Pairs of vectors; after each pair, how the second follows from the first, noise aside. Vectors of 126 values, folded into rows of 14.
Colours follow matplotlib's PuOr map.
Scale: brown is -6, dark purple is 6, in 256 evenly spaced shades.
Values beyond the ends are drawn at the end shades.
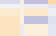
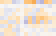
sign-scrambled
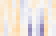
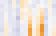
negated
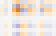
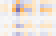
sign-scrambled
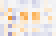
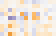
sign-scrambled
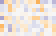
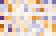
scaled up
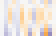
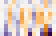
scaled up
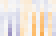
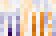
scaled up
